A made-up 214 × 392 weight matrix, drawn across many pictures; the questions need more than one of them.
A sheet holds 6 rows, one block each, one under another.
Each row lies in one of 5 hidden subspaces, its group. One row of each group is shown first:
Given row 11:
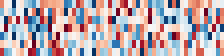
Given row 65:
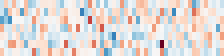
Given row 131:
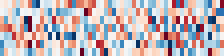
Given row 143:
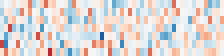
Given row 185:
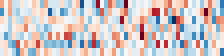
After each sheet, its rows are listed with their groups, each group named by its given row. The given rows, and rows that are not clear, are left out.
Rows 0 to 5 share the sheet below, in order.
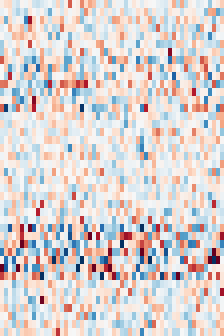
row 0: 131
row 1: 11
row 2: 185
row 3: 143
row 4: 143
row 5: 11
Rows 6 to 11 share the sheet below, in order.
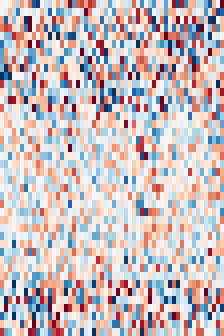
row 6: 131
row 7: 65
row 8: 185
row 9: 185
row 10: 185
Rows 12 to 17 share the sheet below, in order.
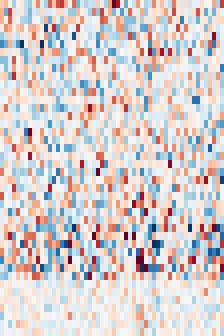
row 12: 143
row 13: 11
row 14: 131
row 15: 185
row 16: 185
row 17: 185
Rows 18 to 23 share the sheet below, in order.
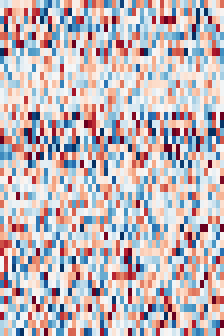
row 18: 11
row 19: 11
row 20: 131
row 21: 11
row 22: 11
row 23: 65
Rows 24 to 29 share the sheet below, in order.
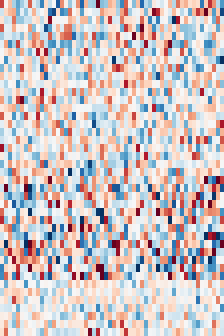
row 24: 185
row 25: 143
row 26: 11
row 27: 131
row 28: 131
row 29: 11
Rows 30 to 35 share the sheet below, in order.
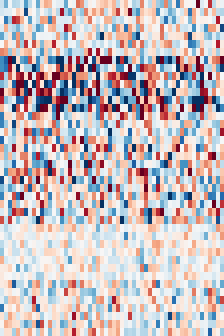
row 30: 11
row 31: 143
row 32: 185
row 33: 65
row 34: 185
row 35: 131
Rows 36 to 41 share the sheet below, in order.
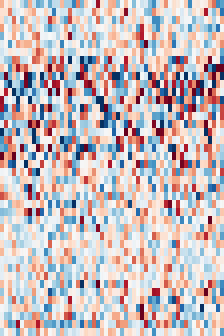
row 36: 185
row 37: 131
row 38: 143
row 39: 131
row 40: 185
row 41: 185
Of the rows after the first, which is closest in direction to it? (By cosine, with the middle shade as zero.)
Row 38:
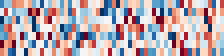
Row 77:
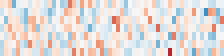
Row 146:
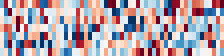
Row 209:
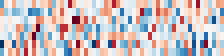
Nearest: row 146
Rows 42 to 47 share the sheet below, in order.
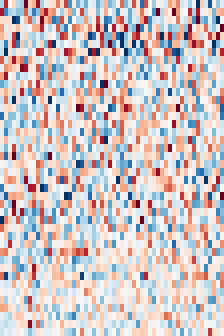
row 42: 11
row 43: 11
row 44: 11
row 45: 11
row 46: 11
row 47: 131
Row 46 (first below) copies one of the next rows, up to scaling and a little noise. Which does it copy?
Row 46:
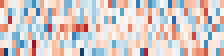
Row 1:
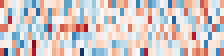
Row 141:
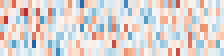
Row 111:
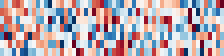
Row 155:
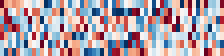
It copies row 1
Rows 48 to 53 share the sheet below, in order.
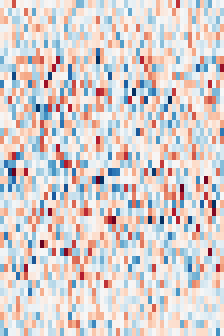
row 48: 11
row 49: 185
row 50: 143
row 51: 143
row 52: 11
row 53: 143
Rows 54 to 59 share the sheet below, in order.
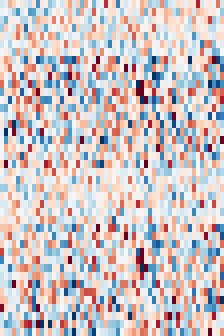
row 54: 143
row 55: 185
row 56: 65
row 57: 143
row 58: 185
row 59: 131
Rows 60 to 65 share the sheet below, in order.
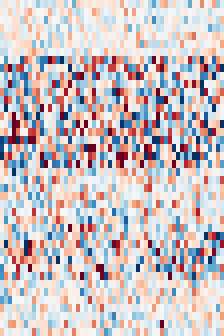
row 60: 185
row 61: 65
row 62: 11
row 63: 11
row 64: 131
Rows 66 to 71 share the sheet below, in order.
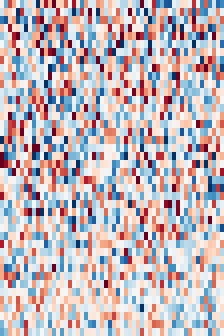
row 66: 143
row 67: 185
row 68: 143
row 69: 131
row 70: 143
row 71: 143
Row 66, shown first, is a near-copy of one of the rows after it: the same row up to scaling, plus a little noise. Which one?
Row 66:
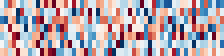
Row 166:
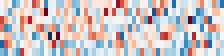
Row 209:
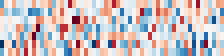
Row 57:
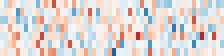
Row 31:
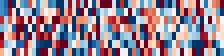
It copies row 57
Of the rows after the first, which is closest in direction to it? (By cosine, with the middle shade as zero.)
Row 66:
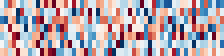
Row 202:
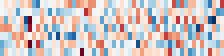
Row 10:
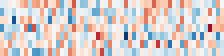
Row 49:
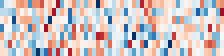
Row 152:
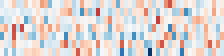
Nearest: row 202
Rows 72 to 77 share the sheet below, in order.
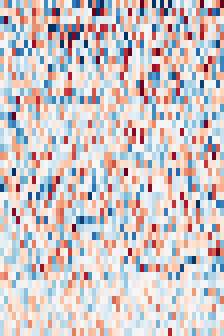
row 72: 65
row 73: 185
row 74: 143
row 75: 11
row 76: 185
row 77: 131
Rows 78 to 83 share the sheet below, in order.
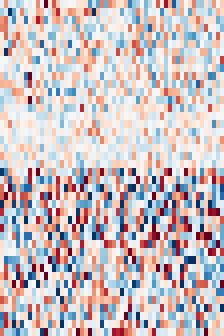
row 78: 65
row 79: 131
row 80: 65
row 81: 65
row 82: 185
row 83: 11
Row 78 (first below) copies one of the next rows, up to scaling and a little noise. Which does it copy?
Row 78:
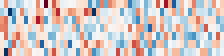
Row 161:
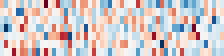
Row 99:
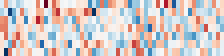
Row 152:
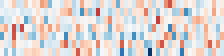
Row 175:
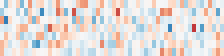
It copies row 99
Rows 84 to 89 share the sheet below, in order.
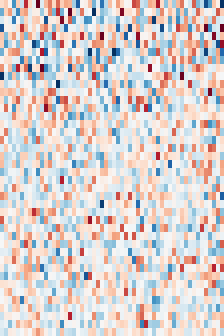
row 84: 11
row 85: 65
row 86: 131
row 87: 11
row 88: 185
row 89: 185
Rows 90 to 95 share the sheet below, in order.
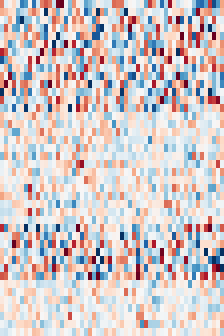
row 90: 143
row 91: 65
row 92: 11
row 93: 131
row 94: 11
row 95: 185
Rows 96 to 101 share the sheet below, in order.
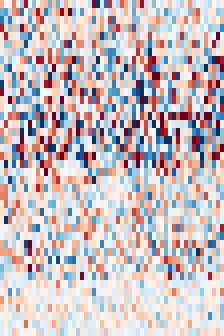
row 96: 65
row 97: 185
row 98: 65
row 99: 65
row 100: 131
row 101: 65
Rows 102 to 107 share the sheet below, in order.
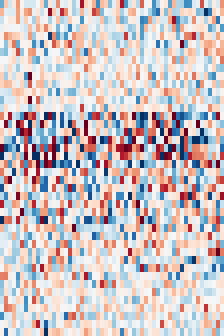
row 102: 185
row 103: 131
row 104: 65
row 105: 11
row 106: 185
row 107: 65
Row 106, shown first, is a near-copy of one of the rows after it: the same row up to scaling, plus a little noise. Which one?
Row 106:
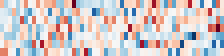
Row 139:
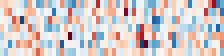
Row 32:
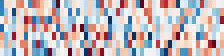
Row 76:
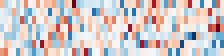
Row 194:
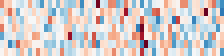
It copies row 76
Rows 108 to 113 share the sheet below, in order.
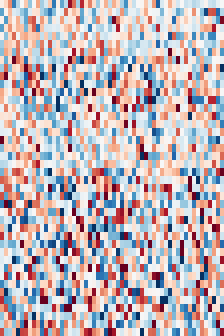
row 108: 131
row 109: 11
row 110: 185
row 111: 11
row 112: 143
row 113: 11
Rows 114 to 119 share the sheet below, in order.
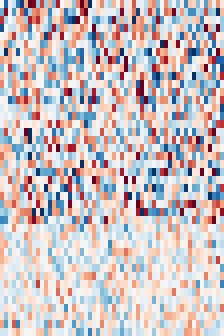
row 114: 65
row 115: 185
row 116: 131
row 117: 185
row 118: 11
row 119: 11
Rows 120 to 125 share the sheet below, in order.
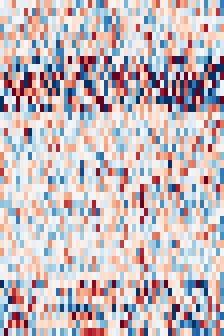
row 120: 11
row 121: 131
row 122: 131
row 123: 185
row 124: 185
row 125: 11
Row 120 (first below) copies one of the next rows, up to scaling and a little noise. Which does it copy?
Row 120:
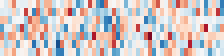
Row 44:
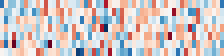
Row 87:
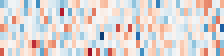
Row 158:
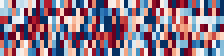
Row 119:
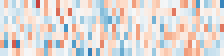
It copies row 158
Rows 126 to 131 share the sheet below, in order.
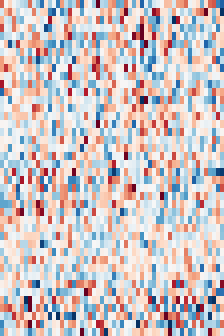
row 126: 185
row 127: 185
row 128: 143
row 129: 143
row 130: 11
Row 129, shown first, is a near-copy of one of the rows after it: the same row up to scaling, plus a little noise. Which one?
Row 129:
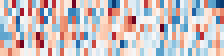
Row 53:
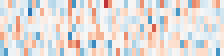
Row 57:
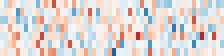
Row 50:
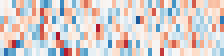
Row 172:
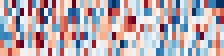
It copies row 172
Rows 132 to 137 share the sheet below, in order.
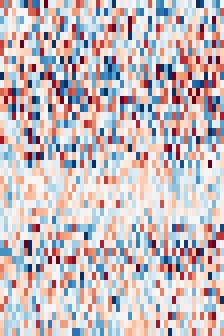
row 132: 143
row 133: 143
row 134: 131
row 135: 143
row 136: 131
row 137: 131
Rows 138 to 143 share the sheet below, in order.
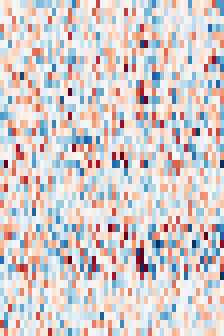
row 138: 185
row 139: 185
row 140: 11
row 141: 11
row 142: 185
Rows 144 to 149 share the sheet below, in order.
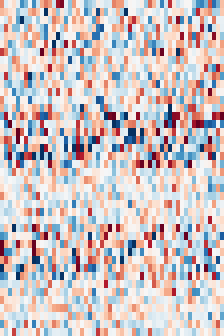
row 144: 143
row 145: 131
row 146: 143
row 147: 131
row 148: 143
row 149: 65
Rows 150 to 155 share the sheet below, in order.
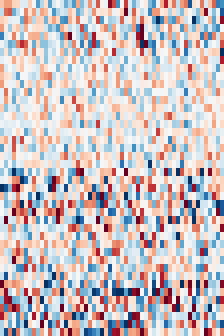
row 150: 185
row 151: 11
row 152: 65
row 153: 11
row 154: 143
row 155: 11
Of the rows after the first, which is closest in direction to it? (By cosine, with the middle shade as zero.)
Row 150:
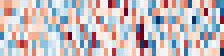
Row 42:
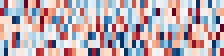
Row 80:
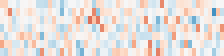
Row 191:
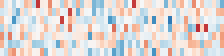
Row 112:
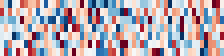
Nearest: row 80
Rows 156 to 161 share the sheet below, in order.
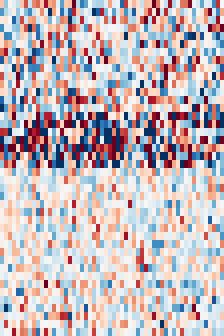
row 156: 185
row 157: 143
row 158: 11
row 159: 131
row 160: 185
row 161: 65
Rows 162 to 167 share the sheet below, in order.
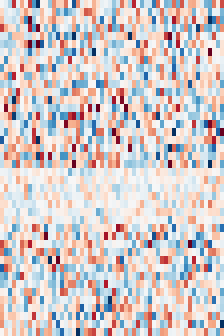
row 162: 131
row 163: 11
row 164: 131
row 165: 131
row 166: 143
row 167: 11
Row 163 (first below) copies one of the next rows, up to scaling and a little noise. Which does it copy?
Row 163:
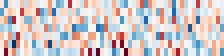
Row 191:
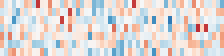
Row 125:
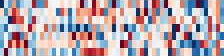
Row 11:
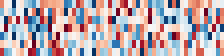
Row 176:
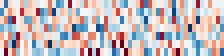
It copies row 176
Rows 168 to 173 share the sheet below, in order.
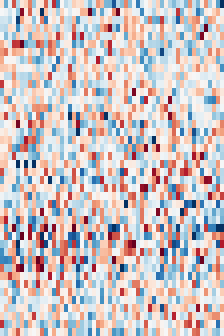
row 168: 143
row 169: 185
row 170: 143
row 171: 185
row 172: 143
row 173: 11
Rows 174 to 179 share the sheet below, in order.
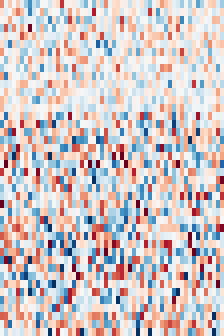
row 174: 143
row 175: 65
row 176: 11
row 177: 11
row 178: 11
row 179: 143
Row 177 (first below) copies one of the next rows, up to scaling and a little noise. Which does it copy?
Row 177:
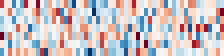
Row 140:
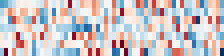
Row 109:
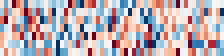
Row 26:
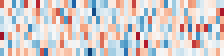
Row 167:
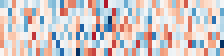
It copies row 26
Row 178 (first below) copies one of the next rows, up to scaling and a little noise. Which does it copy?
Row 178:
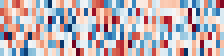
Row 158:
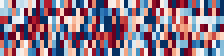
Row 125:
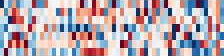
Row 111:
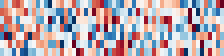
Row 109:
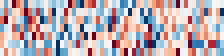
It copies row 111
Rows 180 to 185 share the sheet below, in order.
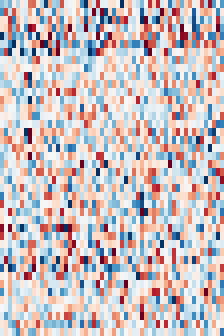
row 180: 65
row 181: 131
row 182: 131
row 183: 185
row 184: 143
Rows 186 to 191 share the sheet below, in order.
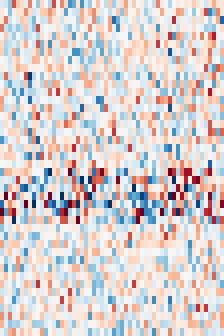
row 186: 131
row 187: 131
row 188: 131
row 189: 65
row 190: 143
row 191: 11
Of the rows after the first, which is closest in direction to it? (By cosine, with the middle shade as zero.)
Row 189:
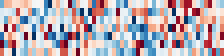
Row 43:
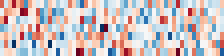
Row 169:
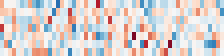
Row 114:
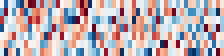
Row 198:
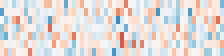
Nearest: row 198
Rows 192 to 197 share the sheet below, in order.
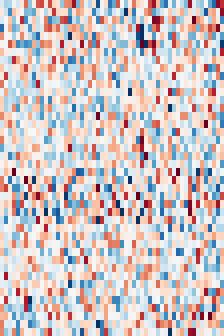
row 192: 185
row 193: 131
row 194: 185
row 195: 11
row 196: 65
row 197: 131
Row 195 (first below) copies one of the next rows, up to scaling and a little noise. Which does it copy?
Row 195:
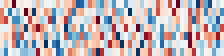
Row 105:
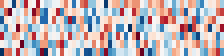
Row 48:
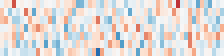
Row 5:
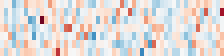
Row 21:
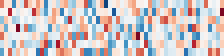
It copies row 48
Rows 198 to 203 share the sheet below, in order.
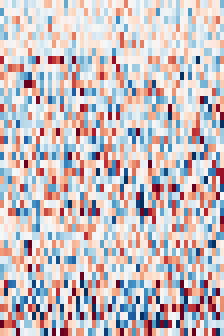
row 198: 11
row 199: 143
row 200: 143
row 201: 185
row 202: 131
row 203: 65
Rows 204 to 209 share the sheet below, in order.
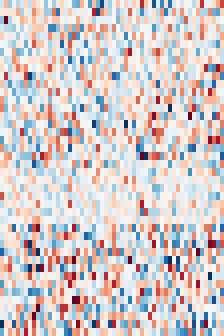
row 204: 65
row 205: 131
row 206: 185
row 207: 185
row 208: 131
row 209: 143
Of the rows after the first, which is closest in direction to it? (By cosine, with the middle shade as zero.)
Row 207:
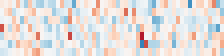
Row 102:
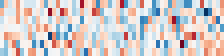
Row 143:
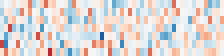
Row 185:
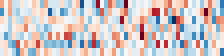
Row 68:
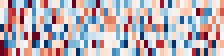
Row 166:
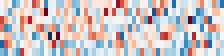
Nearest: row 185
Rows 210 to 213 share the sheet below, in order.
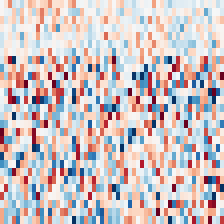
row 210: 143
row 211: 143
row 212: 143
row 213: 131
